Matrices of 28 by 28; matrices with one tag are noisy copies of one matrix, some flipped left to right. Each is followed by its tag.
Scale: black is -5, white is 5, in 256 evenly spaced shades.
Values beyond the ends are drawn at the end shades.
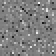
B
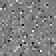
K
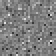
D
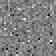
D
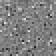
D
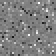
B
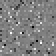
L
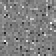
D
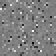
K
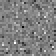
L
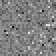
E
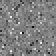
L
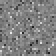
L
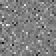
E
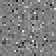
K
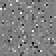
K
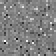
D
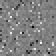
L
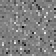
L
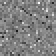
B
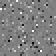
K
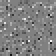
D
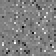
L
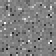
D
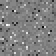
E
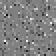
D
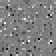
D
